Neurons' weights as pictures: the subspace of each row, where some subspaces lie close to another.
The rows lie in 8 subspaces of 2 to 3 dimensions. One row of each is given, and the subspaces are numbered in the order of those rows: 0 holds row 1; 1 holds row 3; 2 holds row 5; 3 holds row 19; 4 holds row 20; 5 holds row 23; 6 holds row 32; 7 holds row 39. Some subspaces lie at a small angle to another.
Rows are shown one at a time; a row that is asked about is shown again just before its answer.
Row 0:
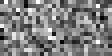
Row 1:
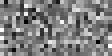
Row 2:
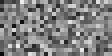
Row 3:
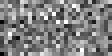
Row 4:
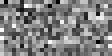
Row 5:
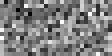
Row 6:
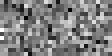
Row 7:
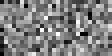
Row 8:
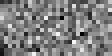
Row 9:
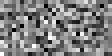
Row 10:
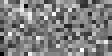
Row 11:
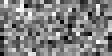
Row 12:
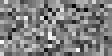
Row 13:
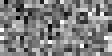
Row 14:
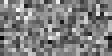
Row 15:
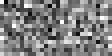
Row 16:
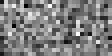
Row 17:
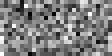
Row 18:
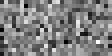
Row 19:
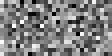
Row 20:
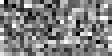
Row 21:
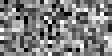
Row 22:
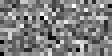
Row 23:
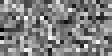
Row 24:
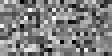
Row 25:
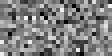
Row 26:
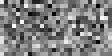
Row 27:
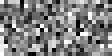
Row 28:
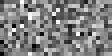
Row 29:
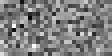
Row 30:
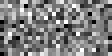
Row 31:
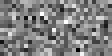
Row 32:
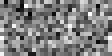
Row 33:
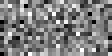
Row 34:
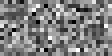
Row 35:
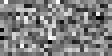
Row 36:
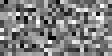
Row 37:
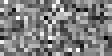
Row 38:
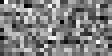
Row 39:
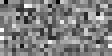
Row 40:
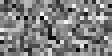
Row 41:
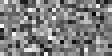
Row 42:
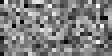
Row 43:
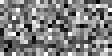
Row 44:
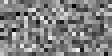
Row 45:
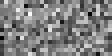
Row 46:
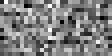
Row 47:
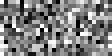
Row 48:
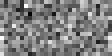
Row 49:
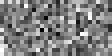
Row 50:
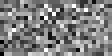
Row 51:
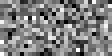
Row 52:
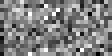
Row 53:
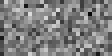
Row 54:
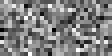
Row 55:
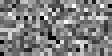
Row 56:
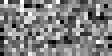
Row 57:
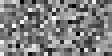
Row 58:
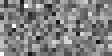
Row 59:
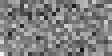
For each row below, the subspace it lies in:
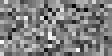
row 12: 6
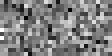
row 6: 5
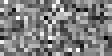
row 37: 2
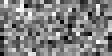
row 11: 6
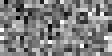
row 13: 2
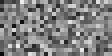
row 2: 3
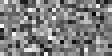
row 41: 3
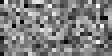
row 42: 3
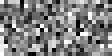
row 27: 0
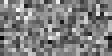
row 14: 6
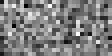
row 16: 4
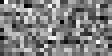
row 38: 4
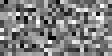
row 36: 7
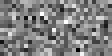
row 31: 1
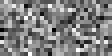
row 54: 1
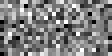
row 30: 1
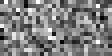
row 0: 3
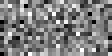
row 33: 1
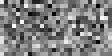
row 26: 3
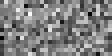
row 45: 2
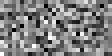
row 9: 7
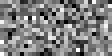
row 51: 1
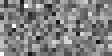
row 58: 7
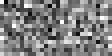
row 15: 4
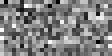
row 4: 7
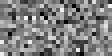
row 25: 1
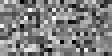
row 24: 3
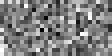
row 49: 0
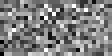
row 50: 6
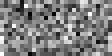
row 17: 6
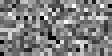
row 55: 5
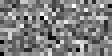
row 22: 5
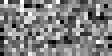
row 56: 7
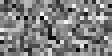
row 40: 5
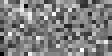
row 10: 5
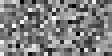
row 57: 3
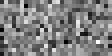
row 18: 0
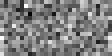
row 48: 6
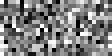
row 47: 0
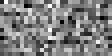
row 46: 4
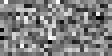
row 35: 7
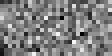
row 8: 0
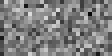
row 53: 2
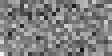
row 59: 5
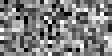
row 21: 2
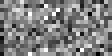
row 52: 2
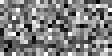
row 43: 3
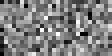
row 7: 0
